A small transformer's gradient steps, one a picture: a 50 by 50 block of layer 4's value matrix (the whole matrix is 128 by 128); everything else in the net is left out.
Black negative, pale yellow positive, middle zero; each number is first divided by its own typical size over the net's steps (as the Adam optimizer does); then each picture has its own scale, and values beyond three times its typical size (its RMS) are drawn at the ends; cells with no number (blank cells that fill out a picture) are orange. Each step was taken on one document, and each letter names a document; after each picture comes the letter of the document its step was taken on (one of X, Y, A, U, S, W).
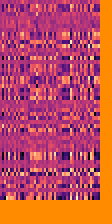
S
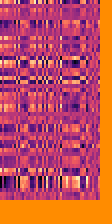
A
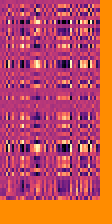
S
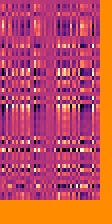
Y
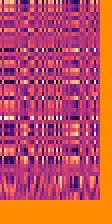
A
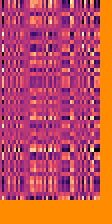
S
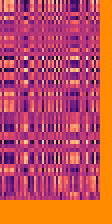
A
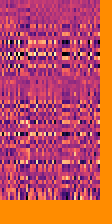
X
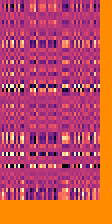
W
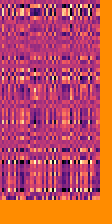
S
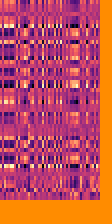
A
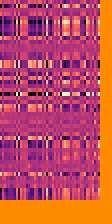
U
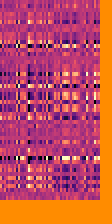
U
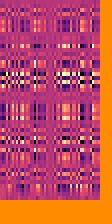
Y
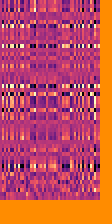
W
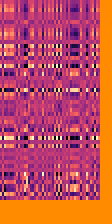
A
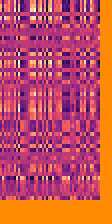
X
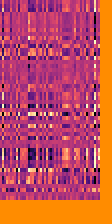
U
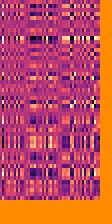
S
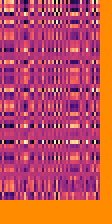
A
